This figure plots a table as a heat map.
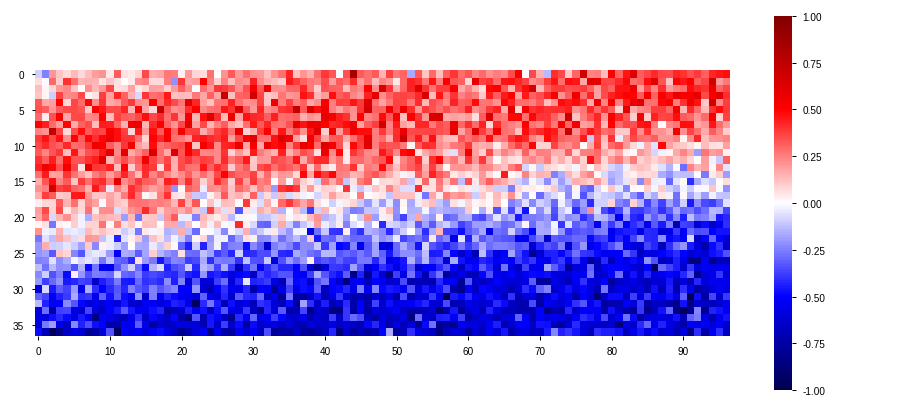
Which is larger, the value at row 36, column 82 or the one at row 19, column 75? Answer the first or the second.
the second
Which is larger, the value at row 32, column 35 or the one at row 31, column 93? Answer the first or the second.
the first
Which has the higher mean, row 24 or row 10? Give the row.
10
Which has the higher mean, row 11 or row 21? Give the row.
11
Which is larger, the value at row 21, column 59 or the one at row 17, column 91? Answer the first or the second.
the second
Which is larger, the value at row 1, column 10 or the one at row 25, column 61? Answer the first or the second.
the first
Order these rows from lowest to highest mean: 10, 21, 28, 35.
35, 28, 21, 10
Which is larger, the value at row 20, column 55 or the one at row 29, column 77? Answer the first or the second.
the first
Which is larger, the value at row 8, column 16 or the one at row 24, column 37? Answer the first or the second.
the first
